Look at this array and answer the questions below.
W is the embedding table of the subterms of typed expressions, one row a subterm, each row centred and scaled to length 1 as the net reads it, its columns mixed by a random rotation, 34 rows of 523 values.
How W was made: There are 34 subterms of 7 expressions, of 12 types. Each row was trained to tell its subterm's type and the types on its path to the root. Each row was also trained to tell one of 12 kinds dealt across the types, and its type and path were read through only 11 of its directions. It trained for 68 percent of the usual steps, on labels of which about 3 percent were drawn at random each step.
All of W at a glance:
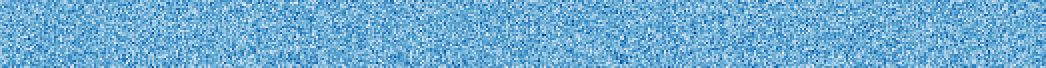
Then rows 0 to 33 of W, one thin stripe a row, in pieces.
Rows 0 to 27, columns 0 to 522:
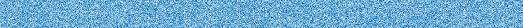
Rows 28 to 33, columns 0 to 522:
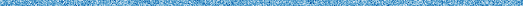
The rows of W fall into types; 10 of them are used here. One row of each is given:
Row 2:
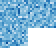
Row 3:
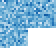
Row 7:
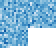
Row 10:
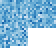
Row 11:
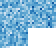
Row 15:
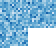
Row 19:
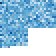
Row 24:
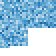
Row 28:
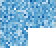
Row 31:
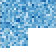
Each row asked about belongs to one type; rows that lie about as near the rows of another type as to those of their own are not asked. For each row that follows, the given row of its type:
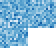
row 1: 15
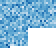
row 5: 28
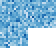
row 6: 28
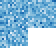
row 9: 31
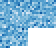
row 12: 10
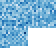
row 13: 2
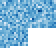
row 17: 3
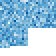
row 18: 24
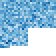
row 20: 10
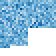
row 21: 15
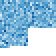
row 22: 7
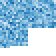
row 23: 3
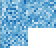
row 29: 2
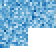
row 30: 10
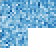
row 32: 24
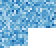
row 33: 24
